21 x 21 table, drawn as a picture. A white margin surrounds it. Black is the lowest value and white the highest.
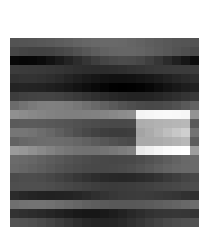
Average level on the scale: 30%. Odd patch: higher, in the middle right. Roughest part: middle right. Grain: streaks across. Ninth with the highest average: middle right. Histogram: skewed, a long tail of high values. Slope: none.
